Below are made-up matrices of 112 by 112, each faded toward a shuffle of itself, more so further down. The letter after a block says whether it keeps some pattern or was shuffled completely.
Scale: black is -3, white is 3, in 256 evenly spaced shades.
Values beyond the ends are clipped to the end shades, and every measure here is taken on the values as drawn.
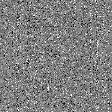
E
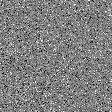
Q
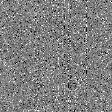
E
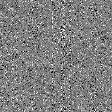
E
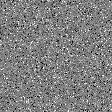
Q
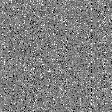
E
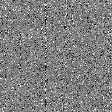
E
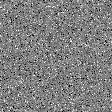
Q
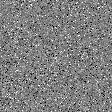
Q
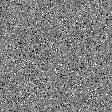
Q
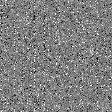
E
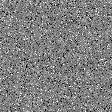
Q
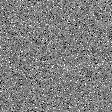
Q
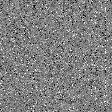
E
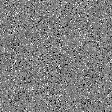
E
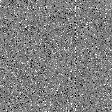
E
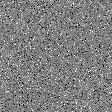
Q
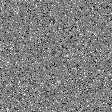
Q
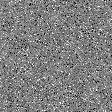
Q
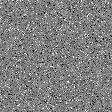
Q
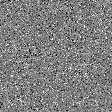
Q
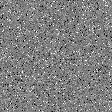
Q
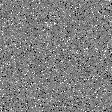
Q
